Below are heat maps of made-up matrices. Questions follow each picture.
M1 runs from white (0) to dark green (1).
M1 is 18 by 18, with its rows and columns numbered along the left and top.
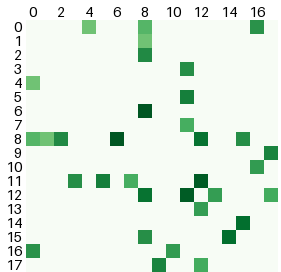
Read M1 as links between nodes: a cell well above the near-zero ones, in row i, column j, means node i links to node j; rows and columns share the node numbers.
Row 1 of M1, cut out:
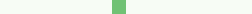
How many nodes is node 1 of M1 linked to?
1
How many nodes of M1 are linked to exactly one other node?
11
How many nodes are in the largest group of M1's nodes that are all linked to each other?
2
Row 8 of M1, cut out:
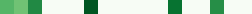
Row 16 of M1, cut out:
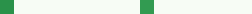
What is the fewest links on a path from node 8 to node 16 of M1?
2
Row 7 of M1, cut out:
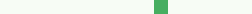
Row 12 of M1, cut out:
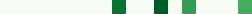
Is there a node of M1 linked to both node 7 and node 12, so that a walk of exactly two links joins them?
yes
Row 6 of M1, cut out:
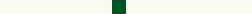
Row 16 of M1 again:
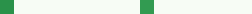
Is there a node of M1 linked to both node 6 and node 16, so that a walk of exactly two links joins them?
no
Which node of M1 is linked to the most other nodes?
node 8
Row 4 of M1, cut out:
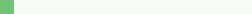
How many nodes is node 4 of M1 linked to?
1
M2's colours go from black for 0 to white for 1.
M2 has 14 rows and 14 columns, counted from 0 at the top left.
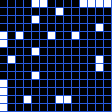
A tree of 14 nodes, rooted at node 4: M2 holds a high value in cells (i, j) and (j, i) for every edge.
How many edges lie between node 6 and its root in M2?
1
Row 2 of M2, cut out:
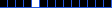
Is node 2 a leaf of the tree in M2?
yes
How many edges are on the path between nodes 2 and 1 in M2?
5
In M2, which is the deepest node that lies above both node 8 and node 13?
0
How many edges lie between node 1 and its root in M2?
4
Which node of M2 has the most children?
0
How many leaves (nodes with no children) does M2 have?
10
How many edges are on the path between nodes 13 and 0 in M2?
1
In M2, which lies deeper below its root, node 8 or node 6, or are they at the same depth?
node 8
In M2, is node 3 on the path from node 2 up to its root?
no
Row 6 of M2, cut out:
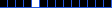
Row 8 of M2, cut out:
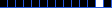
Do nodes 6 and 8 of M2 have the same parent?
no
